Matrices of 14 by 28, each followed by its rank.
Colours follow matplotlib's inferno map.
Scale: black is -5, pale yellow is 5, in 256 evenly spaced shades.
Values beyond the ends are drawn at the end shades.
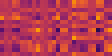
two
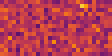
full rank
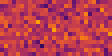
full rank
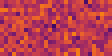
full rank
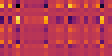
one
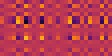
one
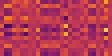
two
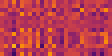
three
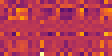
three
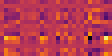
two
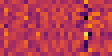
three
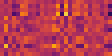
two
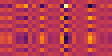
one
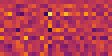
three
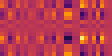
one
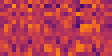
three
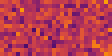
full rank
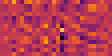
three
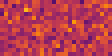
full rank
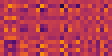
two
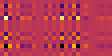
one
